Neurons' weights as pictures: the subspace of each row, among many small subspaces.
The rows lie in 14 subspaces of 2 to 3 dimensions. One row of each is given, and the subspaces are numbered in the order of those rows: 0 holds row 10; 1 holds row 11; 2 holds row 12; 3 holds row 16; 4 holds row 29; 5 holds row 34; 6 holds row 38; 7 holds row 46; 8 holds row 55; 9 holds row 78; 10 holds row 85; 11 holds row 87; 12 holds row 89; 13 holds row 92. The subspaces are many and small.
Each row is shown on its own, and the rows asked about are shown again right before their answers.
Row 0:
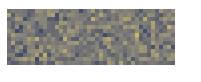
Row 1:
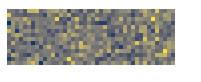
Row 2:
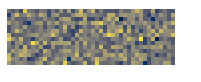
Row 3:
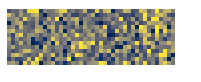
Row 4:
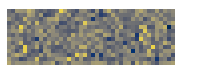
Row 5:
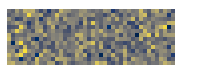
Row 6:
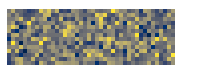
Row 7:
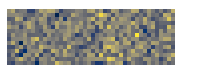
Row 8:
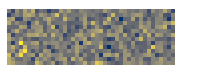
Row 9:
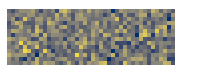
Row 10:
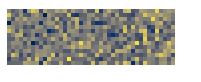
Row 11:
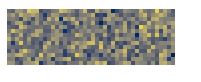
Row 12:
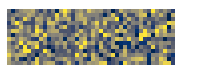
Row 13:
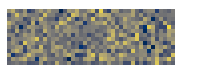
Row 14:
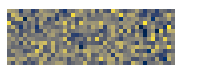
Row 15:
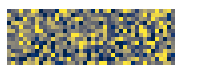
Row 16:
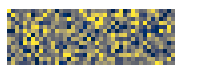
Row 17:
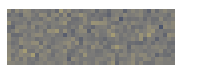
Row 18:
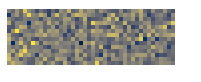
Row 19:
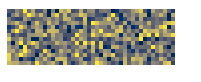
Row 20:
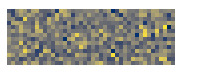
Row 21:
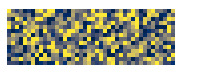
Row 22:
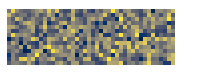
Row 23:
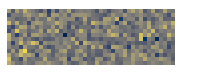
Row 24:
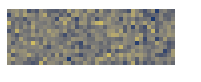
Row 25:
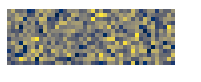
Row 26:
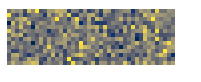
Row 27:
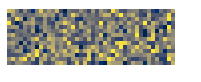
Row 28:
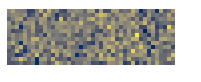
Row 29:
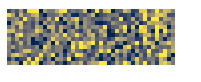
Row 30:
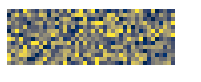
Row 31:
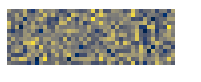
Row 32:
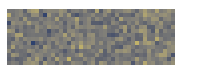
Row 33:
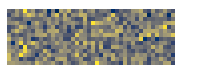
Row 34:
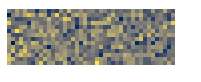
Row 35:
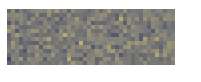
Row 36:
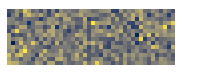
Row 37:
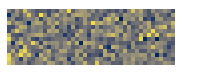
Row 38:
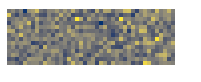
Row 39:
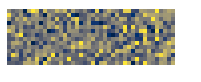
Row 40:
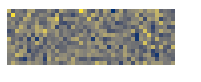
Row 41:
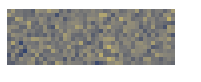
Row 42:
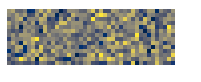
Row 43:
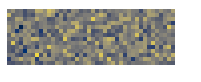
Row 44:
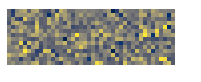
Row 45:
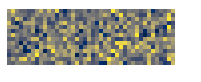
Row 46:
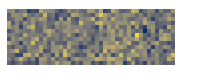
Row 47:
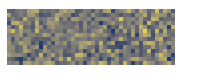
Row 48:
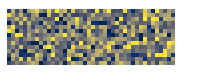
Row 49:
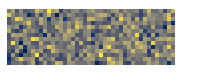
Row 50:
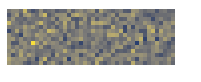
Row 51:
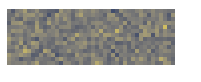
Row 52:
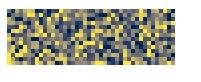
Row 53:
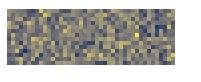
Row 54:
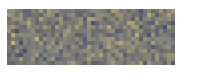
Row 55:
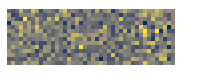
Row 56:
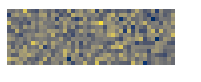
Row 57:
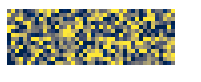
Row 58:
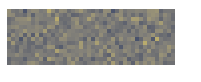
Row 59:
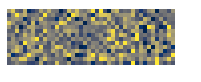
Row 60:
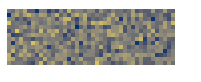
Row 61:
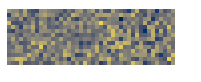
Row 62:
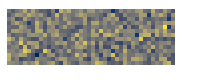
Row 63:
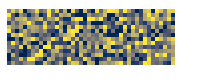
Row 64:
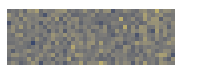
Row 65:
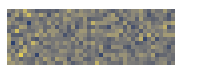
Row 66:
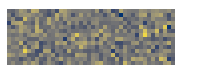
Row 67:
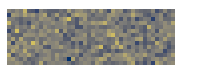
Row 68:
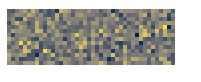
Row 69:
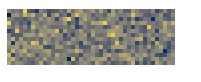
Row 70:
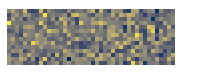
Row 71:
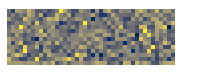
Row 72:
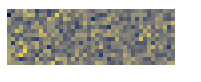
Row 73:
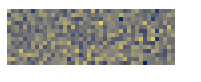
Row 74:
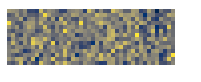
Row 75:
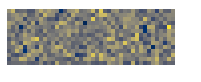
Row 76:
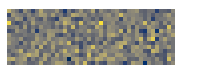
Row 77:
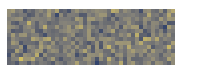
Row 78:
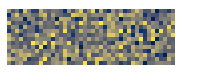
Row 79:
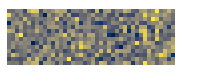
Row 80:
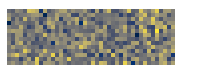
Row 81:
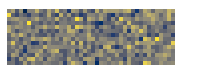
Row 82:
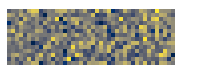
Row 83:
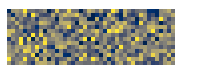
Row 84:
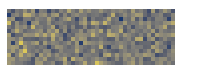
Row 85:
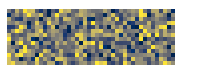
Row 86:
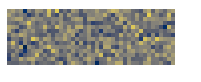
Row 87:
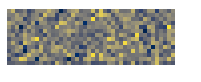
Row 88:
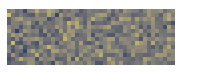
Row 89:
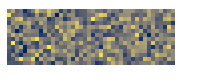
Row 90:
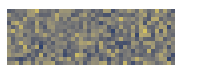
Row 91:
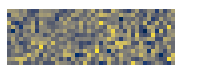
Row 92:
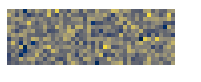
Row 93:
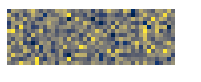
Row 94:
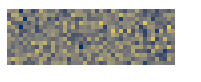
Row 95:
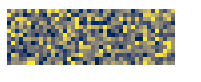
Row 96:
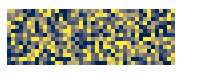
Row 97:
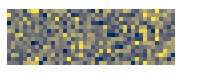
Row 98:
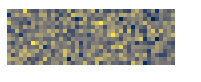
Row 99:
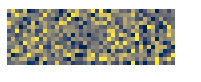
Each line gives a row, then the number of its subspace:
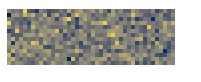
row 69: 12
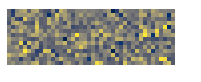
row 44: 8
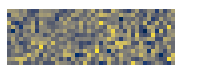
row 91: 6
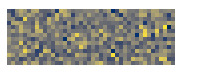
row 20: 8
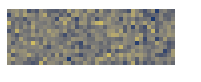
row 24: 5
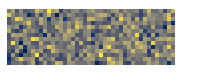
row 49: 5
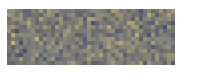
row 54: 0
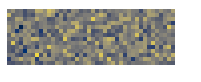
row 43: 3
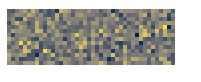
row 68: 9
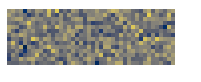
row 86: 13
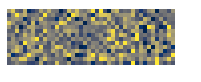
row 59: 11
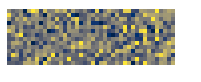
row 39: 0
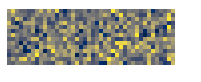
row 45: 2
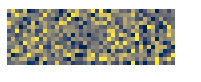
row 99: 11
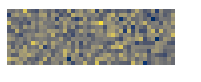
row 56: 13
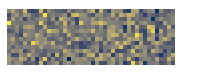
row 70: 0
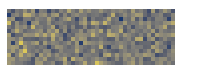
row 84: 7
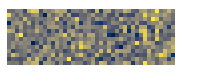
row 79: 10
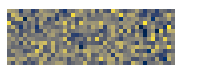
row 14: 8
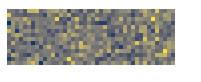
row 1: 5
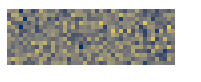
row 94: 8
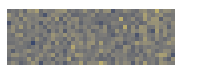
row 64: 4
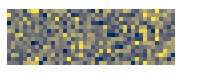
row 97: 10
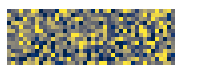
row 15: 9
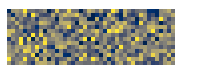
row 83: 3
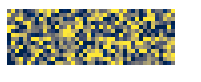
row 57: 4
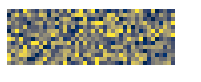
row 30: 9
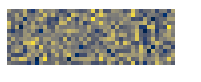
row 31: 3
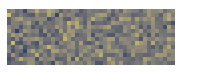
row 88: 12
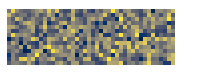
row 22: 2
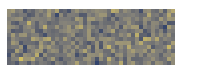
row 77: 6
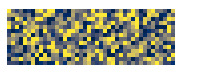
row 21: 3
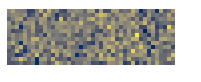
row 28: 5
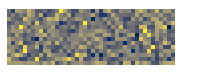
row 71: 11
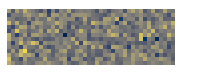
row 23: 1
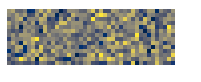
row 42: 12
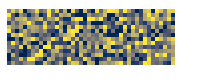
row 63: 9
